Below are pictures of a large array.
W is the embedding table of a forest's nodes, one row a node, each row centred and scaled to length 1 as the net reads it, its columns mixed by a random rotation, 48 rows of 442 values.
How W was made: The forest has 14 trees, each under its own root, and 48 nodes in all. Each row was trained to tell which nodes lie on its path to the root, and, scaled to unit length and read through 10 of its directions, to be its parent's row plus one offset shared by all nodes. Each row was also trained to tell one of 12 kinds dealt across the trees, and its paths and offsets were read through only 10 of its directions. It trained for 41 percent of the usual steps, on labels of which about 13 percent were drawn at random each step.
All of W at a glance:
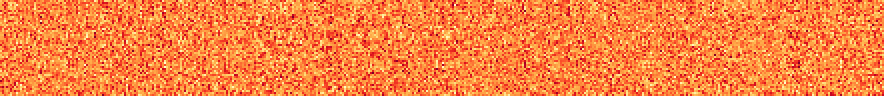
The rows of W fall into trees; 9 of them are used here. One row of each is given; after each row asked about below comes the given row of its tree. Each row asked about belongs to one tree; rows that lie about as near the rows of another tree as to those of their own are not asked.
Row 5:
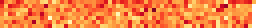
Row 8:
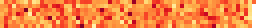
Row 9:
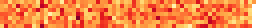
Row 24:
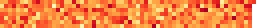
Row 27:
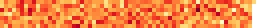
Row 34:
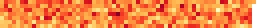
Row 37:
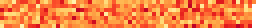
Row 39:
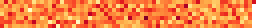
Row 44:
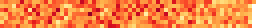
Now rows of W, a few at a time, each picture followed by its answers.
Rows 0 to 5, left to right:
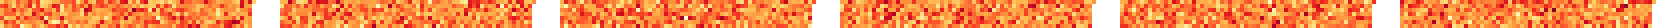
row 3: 34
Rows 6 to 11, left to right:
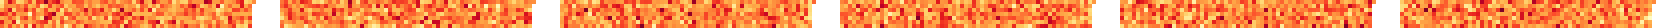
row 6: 34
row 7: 39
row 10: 5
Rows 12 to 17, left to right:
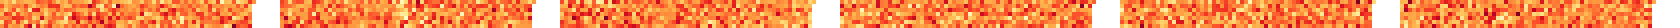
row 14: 27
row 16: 5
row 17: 34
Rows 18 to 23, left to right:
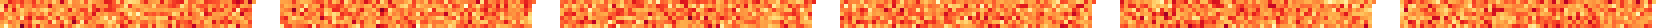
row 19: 24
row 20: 39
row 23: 44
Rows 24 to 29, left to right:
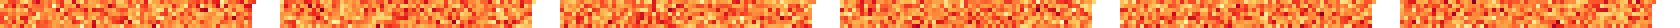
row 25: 44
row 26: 9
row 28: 37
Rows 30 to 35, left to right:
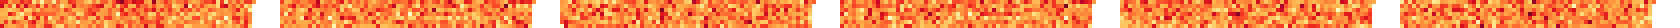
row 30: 39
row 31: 24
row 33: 24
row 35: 39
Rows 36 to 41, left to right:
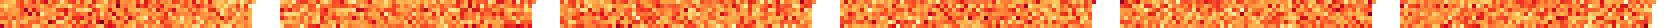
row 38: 24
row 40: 5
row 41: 9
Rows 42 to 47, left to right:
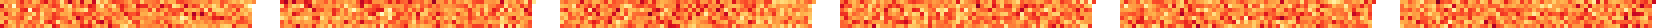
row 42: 8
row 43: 44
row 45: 8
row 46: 9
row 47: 37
